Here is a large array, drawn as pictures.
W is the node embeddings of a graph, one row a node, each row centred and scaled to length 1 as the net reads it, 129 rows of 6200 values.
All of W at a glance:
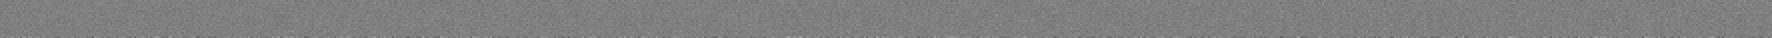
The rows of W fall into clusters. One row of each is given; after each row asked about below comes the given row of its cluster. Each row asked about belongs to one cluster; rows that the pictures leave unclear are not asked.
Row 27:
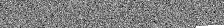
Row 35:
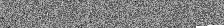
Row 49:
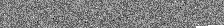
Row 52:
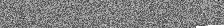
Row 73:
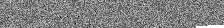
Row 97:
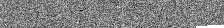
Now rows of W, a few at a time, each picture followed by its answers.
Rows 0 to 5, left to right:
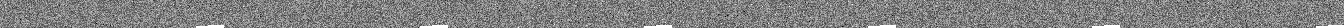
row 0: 97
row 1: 27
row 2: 27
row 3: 97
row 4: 73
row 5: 35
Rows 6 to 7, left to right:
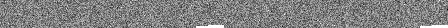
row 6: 35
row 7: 97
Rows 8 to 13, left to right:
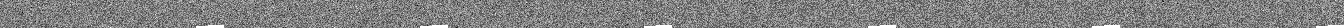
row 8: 52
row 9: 52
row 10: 35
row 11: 97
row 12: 27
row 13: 52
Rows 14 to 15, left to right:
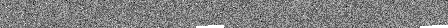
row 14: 97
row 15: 27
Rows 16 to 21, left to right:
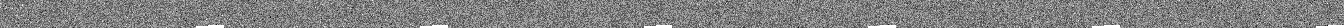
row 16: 27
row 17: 27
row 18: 35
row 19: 49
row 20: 49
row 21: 35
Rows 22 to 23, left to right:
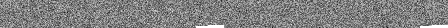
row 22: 73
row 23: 52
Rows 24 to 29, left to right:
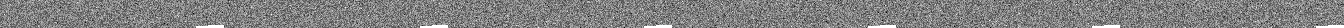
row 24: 49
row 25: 35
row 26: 97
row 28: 97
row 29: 49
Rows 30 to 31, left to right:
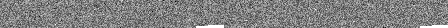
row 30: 52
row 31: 73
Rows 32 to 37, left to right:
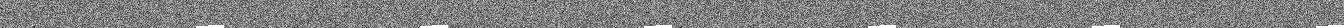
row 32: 73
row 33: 27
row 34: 52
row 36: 73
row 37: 35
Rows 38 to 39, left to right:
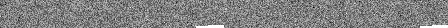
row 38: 49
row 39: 35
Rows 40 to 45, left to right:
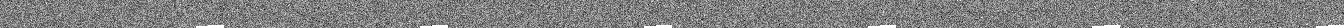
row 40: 97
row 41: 49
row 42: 35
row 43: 27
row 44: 49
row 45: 27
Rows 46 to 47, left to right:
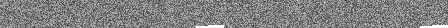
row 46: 73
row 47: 27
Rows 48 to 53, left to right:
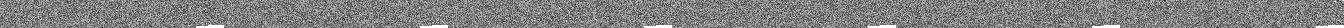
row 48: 35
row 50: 49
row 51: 73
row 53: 49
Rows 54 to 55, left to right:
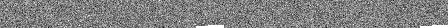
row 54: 52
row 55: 35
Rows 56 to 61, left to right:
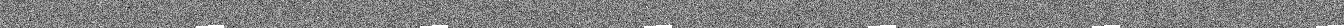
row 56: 27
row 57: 35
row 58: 49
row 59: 49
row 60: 73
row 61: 97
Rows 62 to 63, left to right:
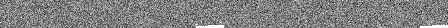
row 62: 49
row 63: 27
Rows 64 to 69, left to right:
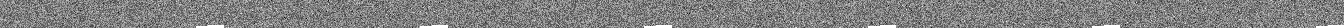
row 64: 97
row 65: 73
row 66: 49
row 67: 49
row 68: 52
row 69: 97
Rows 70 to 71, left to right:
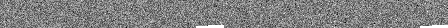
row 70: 49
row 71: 52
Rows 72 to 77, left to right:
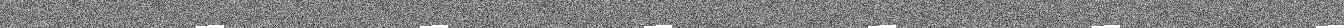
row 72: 73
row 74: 52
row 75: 52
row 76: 73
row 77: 49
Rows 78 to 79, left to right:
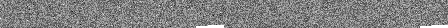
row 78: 97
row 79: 97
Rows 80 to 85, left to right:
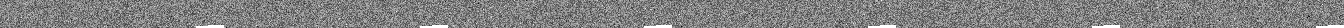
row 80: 49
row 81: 73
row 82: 27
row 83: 35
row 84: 73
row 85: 73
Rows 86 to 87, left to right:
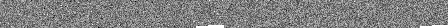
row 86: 35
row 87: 73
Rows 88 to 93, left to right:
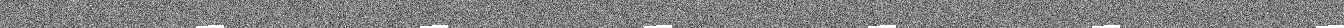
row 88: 27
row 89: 35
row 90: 73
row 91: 52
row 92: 97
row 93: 49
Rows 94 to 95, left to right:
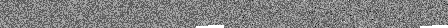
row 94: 27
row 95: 49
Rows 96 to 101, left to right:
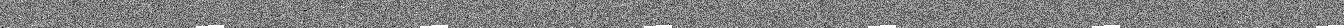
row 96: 73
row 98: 49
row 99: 49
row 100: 73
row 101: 49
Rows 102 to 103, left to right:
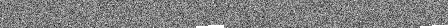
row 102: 97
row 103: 52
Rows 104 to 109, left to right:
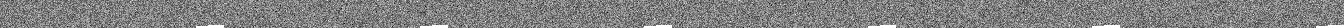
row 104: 35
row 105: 52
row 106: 27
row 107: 97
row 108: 27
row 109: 52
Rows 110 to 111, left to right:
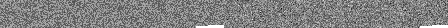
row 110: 73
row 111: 27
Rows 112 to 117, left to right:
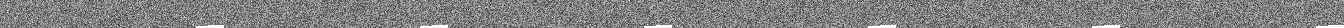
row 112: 49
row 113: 97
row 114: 52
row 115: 27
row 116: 27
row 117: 49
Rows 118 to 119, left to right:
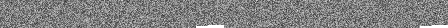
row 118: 35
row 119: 73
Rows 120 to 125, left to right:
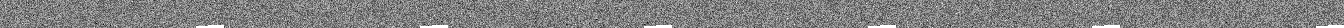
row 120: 97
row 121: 49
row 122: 49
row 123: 73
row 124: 97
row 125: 35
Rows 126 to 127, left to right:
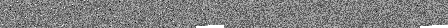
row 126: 52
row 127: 52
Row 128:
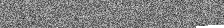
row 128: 52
